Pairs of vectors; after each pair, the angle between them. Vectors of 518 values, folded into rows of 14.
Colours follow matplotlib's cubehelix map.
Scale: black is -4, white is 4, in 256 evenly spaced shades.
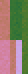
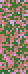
orthogonal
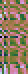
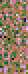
partly aligned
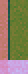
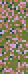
orthogonal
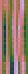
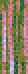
nearly opposite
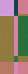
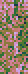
partly aligned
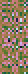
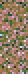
partly opposed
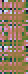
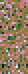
orthogonal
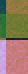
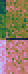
nearly parallel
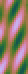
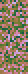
orthogonal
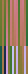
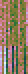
nearly opposite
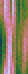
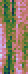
nearly opposite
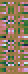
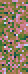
partly opposed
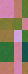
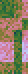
nearly opposite
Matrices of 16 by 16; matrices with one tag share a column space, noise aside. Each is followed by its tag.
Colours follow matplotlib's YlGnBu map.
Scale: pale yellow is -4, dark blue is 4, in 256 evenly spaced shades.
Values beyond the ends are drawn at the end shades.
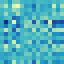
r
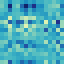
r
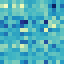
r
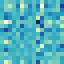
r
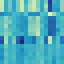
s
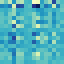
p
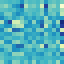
r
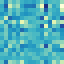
r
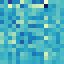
p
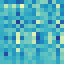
p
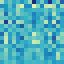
p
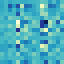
r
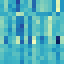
s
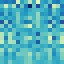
p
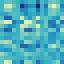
r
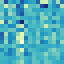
p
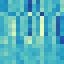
s
